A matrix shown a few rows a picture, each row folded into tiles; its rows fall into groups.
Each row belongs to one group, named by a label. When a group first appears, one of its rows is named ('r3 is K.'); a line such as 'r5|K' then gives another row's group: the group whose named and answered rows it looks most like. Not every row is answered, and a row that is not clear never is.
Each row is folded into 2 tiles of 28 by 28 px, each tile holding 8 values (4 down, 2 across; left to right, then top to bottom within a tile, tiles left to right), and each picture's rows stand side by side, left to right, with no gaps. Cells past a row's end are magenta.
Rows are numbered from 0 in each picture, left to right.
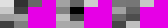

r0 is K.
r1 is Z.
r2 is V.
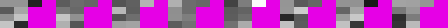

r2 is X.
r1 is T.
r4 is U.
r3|K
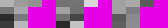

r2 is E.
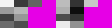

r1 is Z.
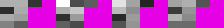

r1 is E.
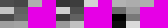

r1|X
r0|X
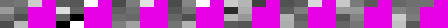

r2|U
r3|U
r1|V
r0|V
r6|E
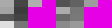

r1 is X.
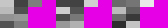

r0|K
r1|X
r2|V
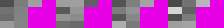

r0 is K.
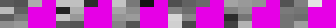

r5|U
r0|X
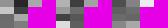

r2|U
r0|K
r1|Z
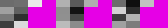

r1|Z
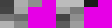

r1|E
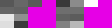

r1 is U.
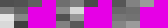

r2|U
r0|T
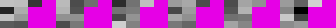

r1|K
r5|Z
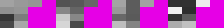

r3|X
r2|Z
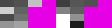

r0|X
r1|T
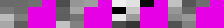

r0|T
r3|K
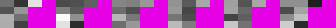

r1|T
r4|Z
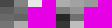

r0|U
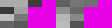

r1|T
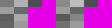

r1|E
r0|E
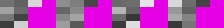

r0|V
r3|K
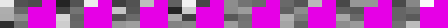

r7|U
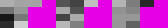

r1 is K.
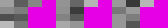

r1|Z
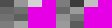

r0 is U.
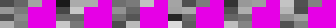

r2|V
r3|Z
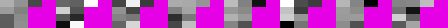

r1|V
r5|K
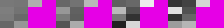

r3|X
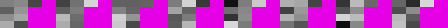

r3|E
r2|T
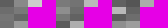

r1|V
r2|X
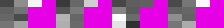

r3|U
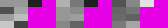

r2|U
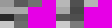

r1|Z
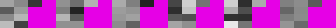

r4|Z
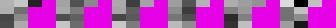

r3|Z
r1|Z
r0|E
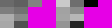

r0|T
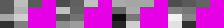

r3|T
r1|X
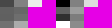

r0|U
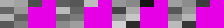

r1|X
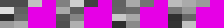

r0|X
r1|E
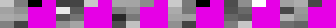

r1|X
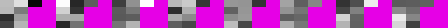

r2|U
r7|T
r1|K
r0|E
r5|Z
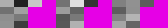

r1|E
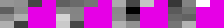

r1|T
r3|U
